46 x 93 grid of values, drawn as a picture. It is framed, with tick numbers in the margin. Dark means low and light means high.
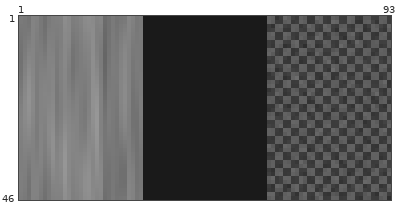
The table splits into one row of 3 panels. Panel 1,1: middling, streaked downward, faint in contrast. Panel 1,2: very low, flat. Panel 1,3: low, checkered.
